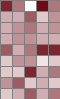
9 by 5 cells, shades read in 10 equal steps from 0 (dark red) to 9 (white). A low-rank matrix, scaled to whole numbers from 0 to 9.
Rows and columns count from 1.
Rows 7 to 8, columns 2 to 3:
7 1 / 3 7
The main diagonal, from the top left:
1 6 4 6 1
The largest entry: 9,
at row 1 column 3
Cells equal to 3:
4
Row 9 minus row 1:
6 2 -6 6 0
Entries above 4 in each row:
1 4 4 5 1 5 3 4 3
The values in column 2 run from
3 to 7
